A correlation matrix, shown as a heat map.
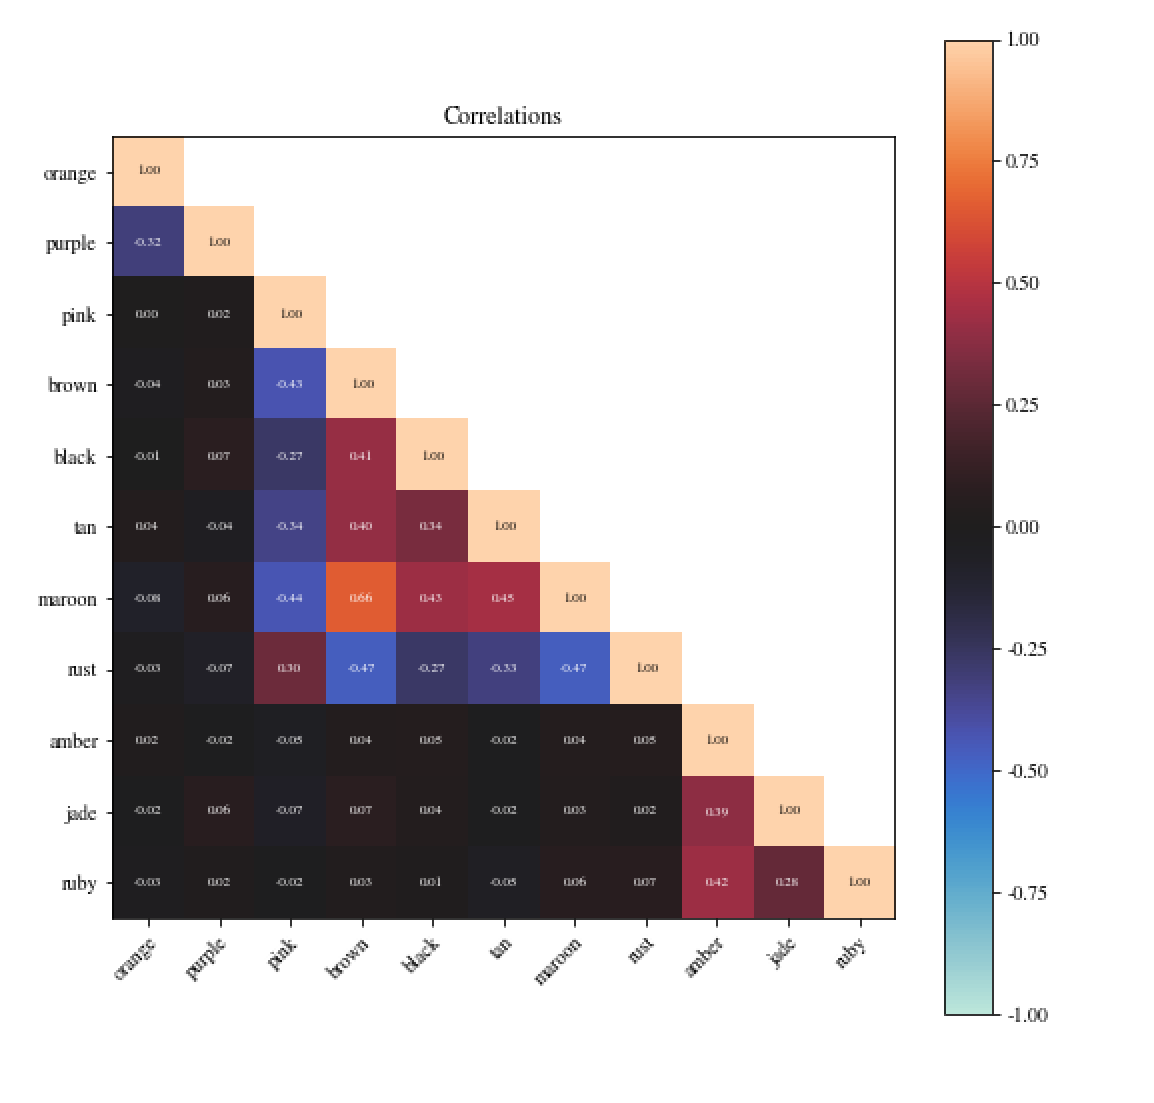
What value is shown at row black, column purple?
0.07
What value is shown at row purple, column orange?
-0.32
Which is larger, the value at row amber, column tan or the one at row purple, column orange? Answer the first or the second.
the first
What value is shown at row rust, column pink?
0.30
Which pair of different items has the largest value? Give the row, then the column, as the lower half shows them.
maroon, brown
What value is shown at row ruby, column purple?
0.02
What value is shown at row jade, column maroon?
0.03
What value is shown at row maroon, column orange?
-0.08
